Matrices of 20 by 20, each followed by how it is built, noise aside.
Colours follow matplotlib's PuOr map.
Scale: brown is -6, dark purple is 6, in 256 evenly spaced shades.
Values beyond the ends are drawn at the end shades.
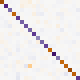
diagonal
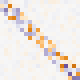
banded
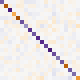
diagonal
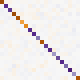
diagonal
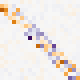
banded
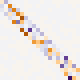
banded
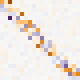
banded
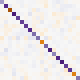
diagonal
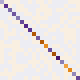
diagonal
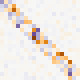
banded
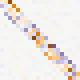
banded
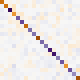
diagonal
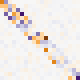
banded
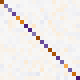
diagonal
